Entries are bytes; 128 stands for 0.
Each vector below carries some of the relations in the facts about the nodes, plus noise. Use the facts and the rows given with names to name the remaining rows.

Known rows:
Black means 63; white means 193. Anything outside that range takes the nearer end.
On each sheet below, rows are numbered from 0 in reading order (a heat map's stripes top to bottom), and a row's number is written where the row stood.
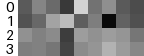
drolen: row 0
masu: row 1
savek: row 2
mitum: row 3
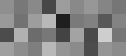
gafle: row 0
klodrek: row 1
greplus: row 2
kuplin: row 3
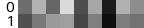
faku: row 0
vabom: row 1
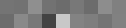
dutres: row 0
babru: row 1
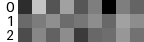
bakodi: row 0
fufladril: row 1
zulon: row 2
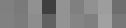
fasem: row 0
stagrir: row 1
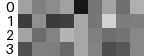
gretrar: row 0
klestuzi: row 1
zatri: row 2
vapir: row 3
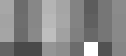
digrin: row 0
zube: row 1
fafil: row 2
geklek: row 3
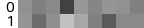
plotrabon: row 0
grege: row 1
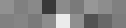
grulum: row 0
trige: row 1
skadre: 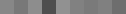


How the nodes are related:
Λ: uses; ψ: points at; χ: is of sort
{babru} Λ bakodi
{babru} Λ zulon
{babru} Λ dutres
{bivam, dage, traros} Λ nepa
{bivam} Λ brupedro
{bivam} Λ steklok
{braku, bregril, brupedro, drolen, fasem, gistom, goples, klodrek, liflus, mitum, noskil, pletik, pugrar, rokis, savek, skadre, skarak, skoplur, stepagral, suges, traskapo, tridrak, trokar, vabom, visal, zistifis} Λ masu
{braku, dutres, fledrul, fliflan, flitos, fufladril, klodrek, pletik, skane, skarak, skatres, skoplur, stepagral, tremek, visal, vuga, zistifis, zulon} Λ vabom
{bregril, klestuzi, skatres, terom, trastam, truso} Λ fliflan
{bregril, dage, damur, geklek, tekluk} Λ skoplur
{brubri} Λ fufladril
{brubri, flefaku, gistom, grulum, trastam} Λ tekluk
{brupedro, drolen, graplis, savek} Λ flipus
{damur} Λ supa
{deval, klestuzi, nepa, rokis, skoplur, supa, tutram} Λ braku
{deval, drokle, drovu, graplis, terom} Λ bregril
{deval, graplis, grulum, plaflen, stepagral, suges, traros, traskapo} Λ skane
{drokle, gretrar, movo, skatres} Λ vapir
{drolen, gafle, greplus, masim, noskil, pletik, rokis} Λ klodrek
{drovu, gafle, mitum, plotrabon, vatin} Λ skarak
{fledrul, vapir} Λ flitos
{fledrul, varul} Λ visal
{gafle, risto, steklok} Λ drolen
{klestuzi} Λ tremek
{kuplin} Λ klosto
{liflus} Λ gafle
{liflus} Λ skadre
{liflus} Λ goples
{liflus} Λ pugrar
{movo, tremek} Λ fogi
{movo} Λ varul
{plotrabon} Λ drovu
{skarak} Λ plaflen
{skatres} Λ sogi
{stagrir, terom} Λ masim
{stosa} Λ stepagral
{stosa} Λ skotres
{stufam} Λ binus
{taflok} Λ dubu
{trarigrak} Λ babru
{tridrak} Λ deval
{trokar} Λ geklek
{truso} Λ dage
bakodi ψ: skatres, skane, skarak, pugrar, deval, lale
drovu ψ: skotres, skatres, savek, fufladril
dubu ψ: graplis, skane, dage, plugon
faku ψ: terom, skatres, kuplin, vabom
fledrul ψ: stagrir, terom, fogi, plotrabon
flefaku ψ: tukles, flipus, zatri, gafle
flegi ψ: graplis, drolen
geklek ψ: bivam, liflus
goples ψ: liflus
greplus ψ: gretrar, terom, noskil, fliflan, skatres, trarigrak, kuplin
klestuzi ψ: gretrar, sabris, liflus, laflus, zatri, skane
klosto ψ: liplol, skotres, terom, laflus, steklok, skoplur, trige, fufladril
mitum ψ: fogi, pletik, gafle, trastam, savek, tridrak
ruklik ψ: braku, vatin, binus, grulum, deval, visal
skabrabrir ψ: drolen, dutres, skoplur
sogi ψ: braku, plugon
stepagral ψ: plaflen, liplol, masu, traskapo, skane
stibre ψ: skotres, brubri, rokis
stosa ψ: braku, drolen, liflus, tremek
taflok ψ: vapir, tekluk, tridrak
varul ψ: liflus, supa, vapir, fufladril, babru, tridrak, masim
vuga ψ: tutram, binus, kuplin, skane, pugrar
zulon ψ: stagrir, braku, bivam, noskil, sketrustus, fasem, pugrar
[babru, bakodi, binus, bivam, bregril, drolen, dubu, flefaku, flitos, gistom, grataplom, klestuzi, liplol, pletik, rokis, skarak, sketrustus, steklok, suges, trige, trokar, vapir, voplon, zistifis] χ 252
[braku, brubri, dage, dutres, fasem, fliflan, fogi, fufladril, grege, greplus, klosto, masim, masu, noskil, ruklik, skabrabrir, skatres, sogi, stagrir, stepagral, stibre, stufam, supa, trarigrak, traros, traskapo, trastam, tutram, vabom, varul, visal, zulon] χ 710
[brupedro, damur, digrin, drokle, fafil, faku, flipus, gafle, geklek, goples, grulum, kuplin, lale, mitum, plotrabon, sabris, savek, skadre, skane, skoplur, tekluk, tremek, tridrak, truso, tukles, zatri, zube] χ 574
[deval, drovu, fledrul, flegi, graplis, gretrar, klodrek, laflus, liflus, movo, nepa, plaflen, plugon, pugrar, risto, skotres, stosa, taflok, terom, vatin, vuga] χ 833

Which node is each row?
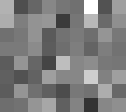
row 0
liflus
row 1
vatin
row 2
visal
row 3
skoplur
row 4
flefaku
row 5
varul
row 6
stepagral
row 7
fogi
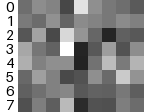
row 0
steklok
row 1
supa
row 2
dubu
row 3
flegi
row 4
movo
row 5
skatres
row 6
braku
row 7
sogi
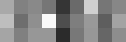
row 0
graplis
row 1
laflus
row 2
plaflen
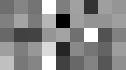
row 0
klosto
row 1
drovu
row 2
goples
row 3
skotres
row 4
plugon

